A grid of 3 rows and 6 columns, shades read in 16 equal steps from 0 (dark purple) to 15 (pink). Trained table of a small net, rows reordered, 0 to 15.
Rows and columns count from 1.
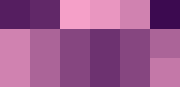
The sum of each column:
26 21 27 22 24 20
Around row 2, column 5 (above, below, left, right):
12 6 4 9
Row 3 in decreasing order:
12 11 9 6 6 4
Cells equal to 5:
0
